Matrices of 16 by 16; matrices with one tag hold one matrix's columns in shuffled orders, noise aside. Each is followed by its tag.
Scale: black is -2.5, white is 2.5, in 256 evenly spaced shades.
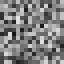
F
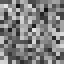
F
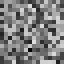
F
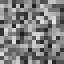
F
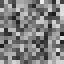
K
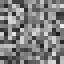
F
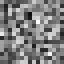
F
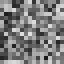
K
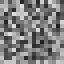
K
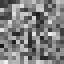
K
